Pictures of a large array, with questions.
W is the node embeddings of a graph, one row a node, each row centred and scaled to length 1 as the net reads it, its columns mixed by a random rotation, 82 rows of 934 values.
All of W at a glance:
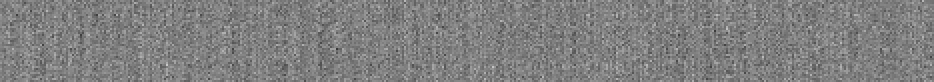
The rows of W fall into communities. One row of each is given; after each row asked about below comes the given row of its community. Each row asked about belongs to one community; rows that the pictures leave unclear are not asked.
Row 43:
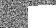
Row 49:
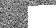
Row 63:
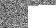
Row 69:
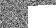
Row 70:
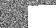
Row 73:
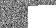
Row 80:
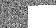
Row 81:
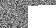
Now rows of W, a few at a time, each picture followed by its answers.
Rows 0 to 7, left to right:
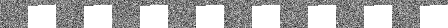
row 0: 63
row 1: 73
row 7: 81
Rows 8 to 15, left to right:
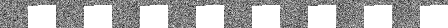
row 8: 81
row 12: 81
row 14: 63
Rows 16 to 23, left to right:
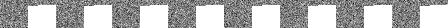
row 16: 63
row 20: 70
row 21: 63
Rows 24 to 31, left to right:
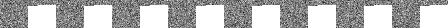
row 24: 43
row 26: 69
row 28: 81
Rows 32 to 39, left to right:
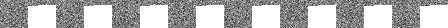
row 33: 49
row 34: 70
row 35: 43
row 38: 63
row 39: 43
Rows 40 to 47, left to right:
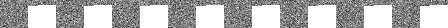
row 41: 43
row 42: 49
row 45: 43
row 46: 63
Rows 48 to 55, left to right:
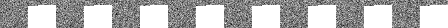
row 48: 49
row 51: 49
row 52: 70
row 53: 49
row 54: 73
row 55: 63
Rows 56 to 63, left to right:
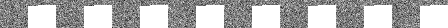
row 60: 81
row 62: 49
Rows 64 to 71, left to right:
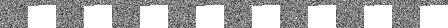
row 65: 43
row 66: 73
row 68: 43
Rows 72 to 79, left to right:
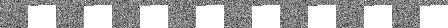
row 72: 70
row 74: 80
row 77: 69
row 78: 73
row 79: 73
